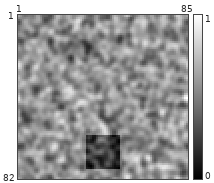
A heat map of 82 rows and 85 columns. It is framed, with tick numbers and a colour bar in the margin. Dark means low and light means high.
Ninth with the lowest average: bottom middle. Slope: none. Stripes: none. Grain: blotchy. Odd patch: lower, in the bottom middle.
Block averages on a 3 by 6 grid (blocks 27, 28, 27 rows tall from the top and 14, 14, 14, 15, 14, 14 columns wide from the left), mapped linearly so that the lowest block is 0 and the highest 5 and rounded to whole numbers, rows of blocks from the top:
433444 / 445445 / 441045
